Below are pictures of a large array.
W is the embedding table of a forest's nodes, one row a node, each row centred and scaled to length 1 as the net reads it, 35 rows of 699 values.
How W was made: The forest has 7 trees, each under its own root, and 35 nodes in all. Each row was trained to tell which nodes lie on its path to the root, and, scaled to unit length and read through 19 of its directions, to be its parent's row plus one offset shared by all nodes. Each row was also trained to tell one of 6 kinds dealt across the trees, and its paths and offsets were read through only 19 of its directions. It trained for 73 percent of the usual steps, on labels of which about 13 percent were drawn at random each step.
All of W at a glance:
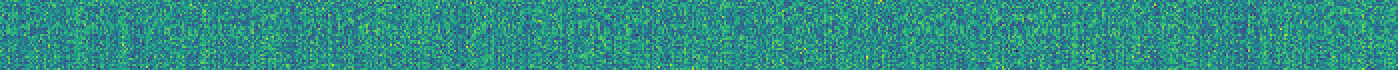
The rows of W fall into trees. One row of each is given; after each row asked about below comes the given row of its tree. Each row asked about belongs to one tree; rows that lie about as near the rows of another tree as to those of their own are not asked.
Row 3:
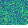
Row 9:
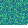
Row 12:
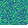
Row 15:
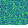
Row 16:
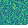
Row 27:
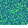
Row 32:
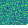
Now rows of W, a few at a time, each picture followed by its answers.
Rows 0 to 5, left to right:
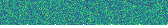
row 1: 15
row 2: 16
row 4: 27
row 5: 27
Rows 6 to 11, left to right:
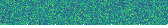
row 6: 12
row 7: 16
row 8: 9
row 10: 27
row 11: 27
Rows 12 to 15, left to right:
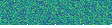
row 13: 16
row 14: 16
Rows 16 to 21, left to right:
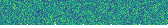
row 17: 9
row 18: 3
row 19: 15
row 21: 15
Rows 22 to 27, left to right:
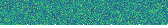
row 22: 12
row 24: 16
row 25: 3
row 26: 15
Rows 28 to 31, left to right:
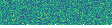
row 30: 12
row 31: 15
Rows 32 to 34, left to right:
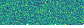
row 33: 27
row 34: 12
